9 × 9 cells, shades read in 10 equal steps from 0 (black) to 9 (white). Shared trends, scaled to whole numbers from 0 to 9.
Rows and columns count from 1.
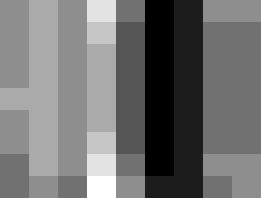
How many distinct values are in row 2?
7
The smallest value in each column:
4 5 4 6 3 0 1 4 4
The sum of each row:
39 35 34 34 35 34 35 38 38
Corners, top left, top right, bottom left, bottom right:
5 5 4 5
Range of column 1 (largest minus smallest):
2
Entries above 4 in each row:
6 4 4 4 4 4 4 5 4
